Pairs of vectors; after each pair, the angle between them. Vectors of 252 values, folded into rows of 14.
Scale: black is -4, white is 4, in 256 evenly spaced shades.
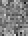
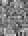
nearly parallel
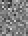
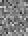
orthogonal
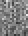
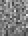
nearly parallel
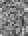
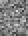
orthogonal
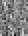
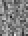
nearly opposite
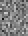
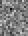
orthogonal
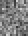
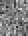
nearly parallel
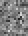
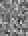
partly aligned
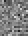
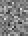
partly aligned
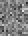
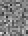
orthogonal
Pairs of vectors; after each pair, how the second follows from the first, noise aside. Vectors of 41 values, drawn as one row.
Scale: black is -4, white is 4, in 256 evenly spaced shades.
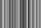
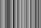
wrapped around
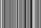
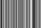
negated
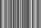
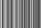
wrapped around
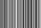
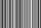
wrapped around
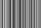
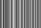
negated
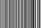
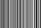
negated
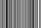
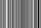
negated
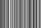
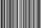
wrapped around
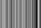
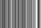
negated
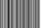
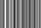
wrapped around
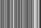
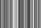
wrapped around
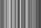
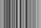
negated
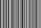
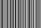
wrapped around
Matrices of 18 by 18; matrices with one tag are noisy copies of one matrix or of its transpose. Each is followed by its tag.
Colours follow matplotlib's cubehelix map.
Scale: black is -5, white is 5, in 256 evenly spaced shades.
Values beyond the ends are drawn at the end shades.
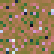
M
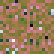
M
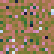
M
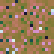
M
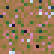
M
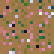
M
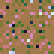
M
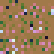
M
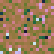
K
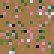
M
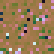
K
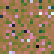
M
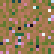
K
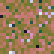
M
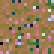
K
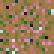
M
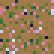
M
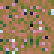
M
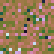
K
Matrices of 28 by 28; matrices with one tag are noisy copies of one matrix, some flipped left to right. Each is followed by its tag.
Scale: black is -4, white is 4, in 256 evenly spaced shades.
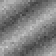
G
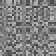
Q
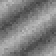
G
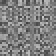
Q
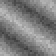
G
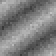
G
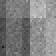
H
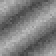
G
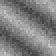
G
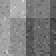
H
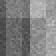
H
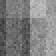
H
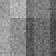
H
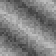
G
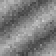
G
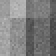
H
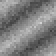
G
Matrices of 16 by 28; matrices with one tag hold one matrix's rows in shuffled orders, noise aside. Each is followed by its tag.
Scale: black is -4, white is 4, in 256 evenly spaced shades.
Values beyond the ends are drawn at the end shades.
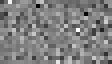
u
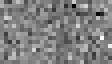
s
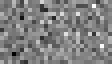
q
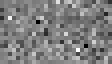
u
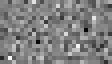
u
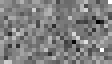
s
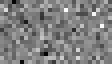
q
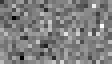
q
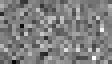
q
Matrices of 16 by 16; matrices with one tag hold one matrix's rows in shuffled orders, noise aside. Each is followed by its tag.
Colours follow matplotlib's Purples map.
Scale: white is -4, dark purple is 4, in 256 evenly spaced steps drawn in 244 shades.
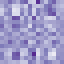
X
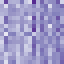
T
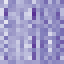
T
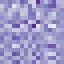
X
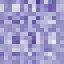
X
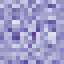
X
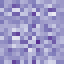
X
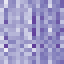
T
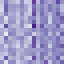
T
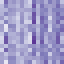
T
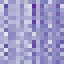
T
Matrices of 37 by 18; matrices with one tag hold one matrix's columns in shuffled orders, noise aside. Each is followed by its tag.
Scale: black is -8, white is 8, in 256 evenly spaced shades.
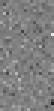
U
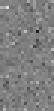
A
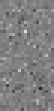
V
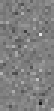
U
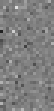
A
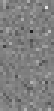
A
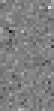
A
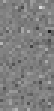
A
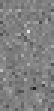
V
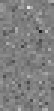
A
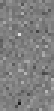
U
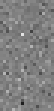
U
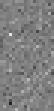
U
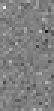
A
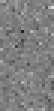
A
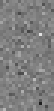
U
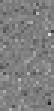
U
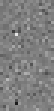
U
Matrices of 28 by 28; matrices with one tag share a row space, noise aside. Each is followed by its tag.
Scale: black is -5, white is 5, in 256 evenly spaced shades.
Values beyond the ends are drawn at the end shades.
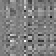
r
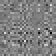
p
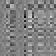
r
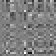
r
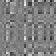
r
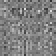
p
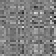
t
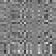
p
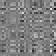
t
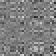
t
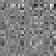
t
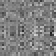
t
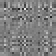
p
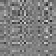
p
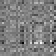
t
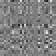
p
